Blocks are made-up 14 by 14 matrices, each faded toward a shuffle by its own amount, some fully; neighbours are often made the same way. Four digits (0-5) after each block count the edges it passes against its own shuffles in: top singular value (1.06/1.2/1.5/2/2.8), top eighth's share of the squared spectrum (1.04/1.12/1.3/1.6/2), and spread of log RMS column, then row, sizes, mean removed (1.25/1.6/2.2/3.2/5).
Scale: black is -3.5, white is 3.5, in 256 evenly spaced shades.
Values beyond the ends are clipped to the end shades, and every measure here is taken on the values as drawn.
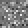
0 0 0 0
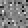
0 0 0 0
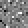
0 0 0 0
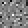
0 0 0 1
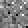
0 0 0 0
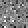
1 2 0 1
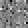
2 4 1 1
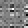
3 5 2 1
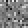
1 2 0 1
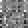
3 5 1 1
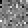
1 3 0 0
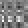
3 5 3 2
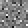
0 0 2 0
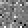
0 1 0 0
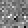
1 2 0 1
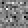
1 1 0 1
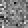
1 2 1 0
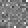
1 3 0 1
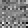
3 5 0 2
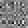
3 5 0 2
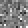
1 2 0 0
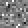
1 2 0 0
